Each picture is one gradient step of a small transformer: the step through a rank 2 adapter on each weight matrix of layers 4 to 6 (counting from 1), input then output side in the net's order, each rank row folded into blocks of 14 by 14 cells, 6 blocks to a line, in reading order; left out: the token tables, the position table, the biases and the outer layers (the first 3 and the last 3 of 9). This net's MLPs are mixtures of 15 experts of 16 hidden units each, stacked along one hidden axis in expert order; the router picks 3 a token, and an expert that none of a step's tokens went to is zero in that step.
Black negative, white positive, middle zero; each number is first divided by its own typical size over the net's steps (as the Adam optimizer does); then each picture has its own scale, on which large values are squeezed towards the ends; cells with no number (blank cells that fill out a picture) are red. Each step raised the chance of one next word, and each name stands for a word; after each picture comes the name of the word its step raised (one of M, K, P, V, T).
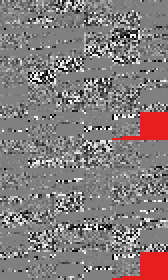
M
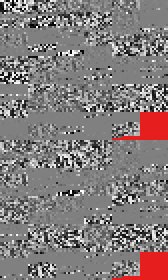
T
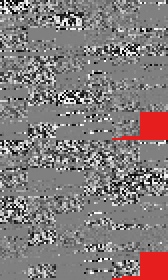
T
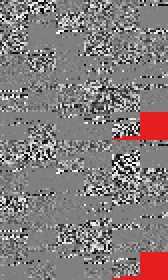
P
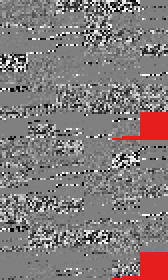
P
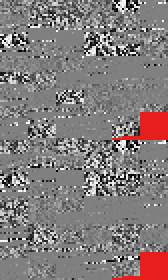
T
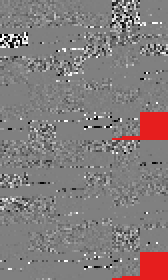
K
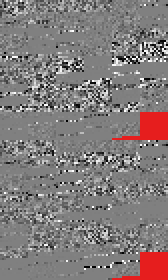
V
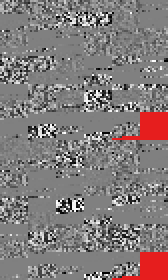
K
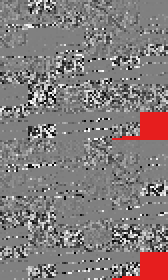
K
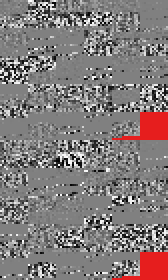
T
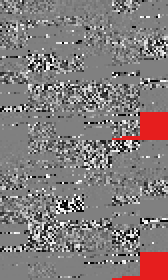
K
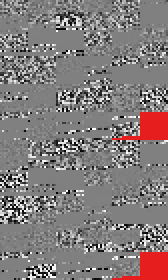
T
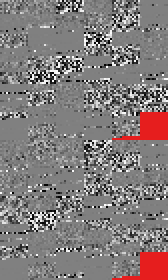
M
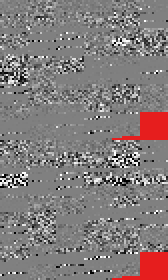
V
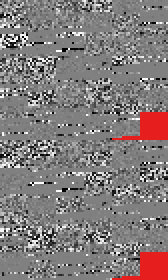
P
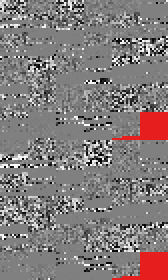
M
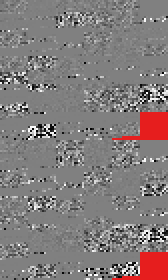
V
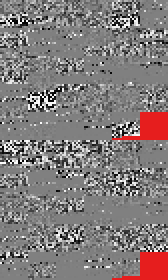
T
